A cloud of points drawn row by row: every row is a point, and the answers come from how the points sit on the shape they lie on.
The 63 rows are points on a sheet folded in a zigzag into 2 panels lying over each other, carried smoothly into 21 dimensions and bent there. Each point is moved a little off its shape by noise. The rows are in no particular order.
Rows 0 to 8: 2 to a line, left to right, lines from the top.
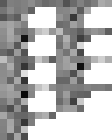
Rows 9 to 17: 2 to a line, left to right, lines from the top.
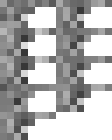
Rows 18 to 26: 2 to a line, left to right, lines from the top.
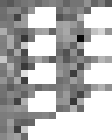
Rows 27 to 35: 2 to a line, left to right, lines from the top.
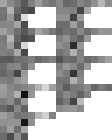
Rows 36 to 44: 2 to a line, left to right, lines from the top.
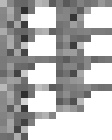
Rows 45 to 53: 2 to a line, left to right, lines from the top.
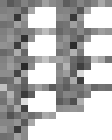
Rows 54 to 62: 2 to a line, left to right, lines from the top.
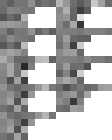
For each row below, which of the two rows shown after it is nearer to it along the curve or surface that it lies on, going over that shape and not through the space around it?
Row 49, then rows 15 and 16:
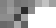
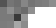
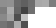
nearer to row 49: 16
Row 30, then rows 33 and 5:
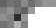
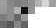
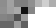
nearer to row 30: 5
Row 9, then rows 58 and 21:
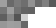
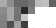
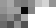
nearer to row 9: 58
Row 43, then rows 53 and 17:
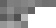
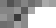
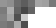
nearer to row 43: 17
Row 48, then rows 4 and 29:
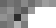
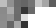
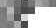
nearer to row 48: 29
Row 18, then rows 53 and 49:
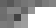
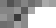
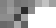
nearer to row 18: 53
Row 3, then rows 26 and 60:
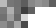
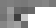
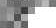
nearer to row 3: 60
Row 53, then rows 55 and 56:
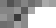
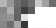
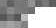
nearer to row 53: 56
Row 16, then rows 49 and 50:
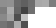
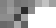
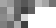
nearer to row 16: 50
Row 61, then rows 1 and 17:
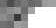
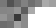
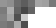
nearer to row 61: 1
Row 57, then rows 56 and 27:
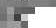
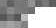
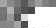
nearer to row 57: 27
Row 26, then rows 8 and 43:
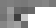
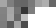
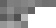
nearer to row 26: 43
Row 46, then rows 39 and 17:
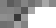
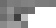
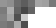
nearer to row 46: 17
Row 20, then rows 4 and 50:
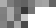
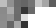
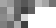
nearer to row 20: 4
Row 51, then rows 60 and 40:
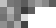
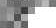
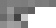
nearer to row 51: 60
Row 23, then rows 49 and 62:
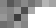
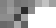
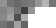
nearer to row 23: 62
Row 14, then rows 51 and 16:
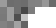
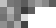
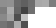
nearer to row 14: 51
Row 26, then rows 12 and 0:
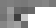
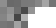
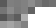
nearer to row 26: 0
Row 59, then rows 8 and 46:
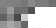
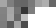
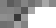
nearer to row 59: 8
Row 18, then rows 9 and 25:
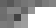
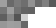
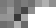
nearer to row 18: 9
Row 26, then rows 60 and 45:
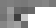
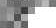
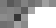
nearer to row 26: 60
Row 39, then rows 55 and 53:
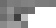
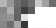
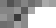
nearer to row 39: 55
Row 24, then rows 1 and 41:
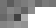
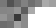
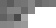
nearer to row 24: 41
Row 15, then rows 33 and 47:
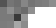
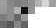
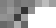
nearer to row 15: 47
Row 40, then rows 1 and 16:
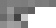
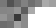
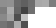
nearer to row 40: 16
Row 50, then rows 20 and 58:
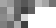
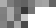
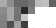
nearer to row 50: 58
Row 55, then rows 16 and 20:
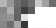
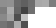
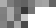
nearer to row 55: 16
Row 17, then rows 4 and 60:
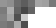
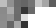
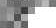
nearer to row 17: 4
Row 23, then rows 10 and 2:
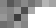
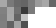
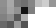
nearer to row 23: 10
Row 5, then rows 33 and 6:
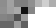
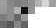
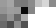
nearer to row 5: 6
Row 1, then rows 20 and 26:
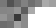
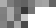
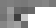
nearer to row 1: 20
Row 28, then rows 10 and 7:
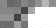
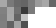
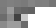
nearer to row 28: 10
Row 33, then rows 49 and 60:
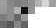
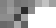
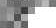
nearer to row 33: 60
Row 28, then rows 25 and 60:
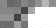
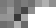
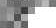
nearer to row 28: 60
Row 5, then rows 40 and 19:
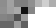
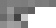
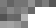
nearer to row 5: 40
